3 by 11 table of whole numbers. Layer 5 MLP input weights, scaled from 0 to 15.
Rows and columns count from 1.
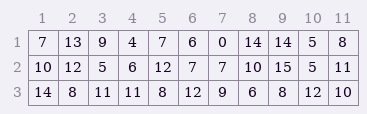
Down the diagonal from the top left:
7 12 11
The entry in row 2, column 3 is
5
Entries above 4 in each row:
9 11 11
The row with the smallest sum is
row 1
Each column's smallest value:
7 8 5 4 7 6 0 6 8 5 8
